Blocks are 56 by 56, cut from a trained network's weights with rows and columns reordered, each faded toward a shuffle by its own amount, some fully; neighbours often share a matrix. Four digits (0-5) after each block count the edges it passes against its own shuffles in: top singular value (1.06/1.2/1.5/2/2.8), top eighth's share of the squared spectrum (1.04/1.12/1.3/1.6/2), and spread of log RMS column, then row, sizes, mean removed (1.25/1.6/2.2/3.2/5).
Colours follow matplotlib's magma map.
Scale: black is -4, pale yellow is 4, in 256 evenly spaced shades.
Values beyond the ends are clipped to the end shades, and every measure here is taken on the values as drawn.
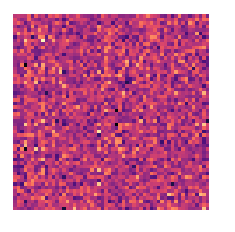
2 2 1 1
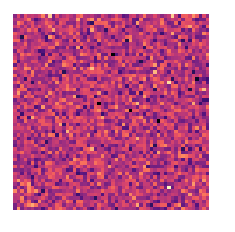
0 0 0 0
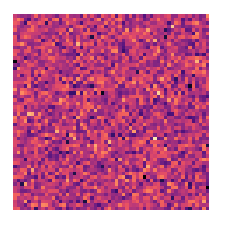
1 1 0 0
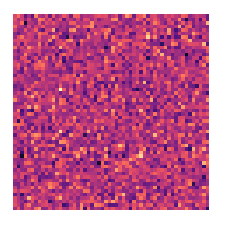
1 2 1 1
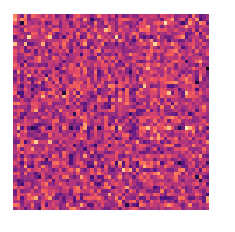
3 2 0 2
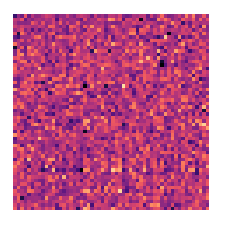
3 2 0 1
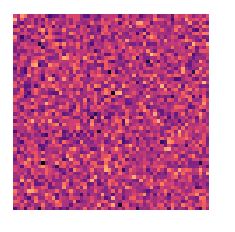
1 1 0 0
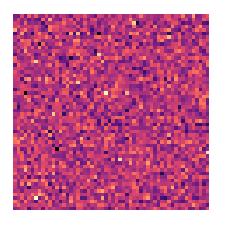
2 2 0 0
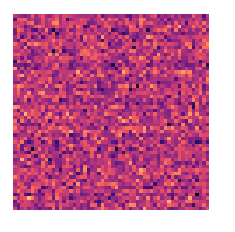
2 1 0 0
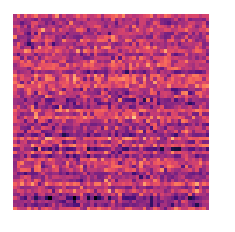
4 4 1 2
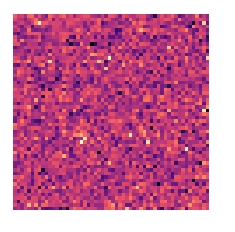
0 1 0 0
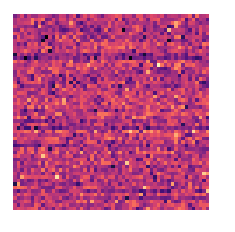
3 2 0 1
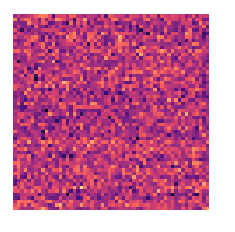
2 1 0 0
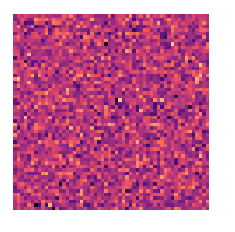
2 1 0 0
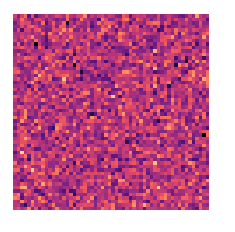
1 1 0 0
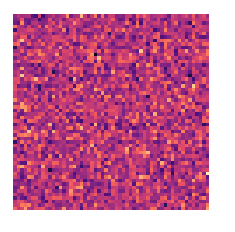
3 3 1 0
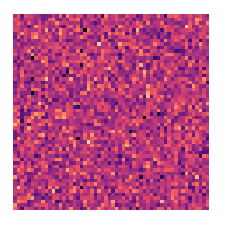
1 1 0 0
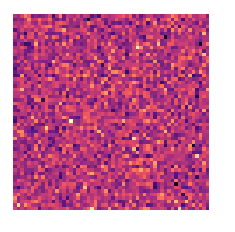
3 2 0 0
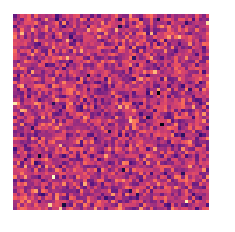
0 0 0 0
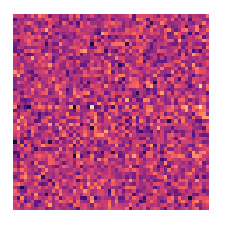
3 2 0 1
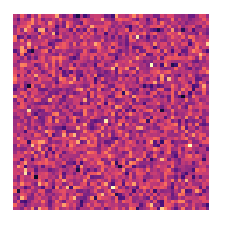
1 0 0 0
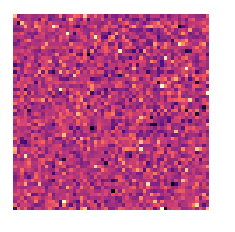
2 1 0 0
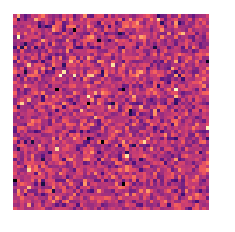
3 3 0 1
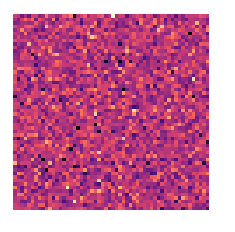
0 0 0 0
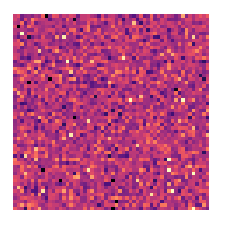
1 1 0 0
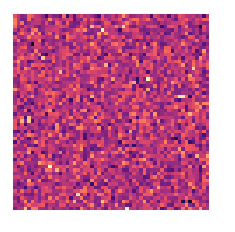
0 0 0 0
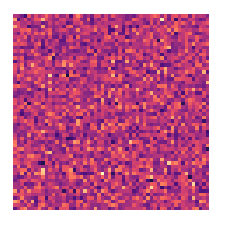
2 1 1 1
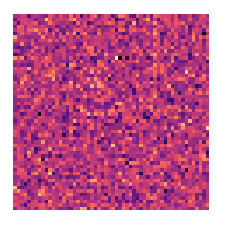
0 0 0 0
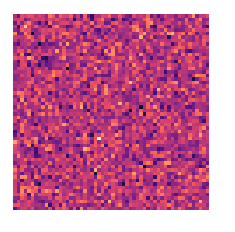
1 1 0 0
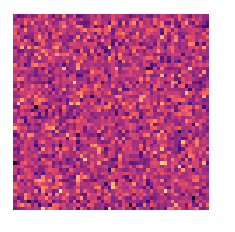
1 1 0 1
